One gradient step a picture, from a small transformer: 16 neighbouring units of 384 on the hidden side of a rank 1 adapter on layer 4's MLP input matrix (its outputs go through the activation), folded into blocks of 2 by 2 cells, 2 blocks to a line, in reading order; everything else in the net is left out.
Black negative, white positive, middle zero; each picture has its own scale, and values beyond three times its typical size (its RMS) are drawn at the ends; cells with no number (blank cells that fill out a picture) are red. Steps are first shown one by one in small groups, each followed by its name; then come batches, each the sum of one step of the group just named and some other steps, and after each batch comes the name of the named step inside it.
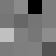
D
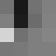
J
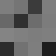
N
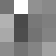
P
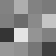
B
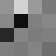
B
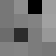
D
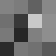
N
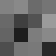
N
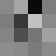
D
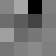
D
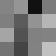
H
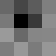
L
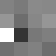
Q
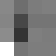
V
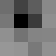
L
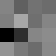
H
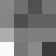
V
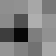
Q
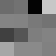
V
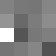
Q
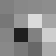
H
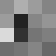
Q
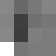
V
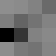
H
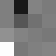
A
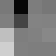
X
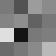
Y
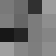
X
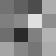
X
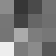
A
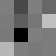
X
